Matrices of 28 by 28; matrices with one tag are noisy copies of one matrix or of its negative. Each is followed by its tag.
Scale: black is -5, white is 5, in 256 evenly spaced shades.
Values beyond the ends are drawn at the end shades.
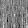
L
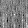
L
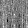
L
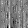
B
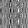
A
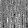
L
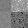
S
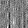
B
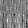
L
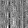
B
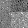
S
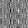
A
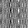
A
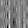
B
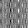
A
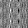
A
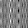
A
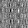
A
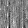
B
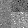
S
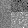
S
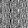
A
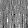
L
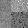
S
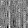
B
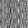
A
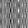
A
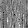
L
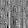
B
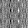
A
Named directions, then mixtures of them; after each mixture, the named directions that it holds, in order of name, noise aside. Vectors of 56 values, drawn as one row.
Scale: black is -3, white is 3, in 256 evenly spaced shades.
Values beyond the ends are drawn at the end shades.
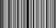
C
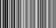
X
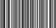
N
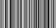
N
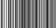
X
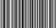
C, N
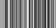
C, N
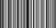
C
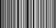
C, X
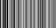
X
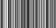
C, X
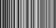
C, X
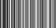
N, X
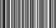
N, X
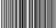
C, X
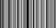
C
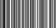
N, X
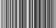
C, X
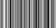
N, X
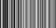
X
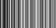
N, X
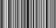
C, X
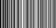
C, X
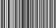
N, X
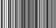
X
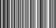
N, X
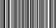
N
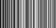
C, X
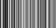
X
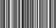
N
